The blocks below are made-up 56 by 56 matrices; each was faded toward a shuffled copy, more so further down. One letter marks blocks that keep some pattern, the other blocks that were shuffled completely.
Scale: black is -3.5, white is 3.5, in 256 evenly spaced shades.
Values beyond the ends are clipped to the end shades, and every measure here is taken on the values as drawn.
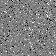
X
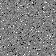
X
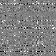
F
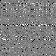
F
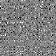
F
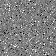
X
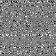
F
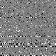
F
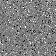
X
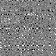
F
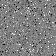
X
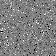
X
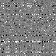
F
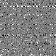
F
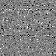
F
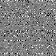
F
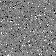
X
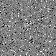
X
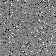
X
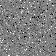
X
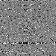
F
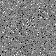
X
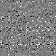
F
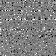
F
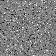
X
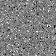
X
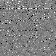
F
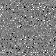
F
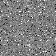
F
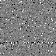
F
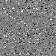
F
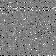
F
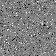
X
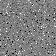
X
